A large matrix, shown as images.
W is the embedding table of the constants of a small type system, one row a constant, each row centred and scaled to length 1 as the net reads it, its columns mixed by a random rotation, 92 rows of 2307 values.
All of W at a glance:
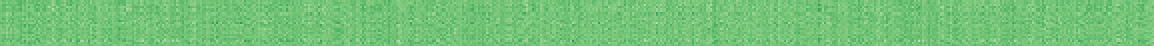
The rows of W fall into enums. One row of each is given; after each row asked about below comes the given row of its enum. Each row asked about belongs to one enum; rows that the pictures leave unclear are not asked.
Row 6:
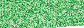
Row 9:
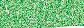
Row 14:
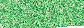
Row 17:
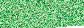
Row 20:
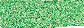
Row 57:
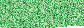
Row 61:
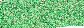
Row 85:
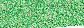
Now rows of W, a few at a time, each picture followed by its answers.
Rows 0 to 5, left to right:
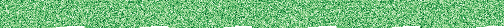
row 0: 9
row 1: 20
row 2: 57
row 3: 6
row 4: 20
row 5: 61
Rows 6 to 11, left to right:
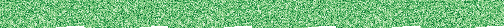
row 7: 57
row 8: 6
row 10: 6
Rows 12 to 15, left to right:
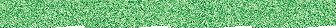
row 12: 85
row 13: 20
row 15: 85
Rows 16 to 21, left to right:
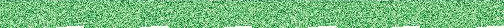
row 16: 6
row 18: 20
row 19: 6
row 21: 17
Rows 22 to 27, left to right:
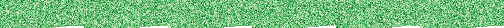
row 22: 9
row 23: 6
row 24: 14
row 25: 85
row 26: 61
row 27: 14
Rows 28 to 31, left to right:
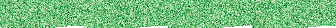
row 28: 57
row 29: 14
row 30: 85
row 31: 61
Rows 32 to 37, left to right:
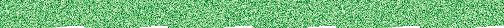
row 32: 9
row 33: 57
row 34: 17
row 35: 20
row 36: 9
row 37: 85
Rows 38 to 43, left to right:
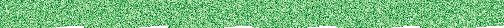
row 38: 9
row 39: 85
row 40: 61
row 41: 57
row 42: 57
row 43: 6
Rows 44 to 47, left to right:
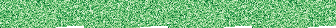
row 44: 17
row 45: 9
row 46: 17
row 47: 17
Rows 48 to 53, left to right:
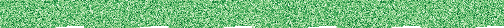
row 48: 20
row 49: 9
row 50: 20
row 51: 14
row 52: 20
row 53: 57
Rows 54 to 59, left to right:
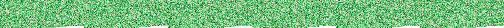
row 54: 9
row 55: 85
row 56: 61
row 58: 61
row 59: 6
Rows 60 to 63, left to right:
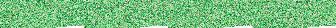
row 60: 17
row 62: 85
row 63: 20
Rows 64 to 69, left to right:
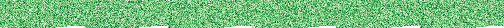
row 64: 57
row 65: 20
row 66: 61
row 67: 14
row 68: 85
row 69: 61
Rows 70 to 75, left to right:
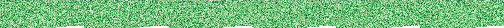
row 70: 6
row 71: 9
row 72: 20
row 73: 57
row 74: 85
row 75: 17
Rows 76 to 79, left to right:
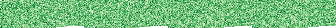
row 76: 61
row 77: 9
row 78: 6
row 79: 6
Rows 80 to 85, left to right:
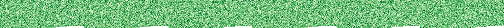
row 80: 9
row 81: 9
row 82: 20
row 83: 9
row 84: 20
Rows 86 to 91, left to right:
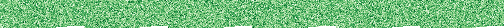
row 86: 14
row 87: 20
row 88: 17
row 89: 61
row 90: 14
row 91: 9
